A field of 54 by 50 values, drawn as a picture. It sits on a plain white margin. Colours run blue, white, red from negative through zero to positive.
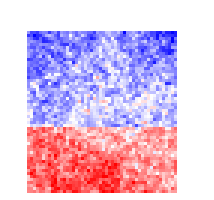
There are no regular stripes. The texture is blotchy. Values rise toward the bottom. A horizontal seam about 60% of the way down splits the table, and the bottom part is higher.
